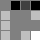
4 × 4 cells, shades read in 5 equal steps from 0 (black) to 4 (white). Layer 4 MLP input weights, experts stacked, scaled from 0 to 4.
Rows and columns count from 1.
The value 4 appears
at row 4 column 4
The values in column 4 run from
0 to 4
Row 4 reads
3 2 3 4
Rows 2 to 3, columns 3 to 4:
2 3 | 2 2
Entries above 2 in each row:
0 2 1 3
